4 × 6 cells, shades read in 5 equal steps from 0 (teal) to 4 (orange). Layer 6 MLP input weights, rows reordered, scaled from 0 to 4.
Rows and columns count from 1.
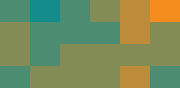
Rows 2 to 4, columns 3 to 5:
1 1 3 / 2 2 2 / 2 2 3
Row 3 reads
2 1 2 2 2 2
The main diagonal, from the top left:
1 1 2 2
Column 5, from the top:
3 3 2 3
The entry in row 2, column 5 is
3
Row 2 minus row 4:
1 -1 -1 -1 0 1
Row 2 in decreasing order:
3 2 2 1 1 1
